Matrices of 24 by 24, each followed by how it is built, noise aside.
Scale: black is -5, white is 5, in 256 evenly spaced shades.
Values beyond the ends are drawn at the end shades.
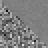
lower triangular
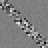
banded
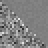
lower triangular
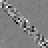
banded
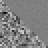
lower triangular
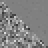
lower triangular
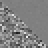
lower triangular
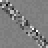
banded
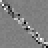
banded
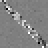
banded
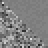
lower triangular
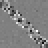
banded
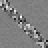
banded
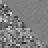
lower triangular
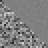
lower triangular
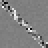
banded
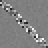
banded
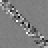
banded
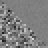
lower triangular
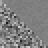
lower triangular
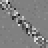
banded
